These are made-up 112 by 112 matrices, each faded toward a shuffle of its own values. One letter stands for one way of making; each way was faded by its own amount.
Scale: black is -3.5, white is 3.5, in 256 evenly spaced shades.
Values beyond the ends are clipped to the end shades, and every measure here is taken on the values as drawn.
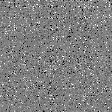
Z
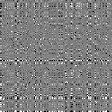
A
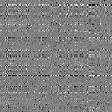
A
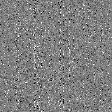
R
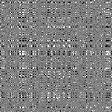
A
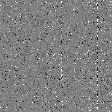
Z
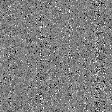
R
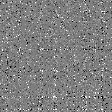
Z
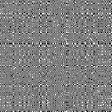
A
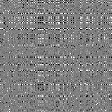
A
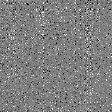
Z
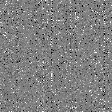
Z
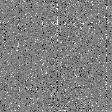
Z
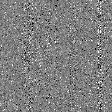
R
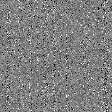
R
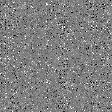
Z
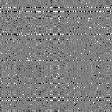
A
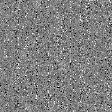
R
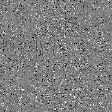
Z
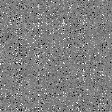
Z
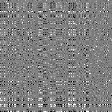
A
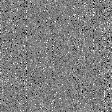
R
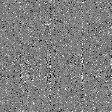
Z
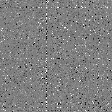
Z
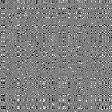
A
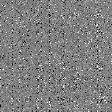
Z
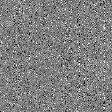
R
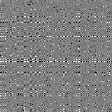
A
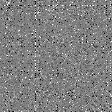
Z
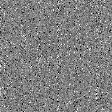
R
